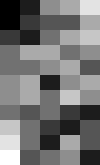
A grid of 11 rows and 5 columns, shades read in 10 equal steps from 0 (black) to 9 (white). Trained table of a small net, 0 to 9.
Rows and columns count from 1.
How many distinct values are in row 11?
5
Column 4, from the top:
6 3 6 4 6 5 7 2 1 6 5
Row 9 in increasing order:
1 2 3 4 7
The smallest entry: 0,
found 2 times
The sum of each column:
48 40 39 51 48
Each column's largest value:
9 6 6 7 8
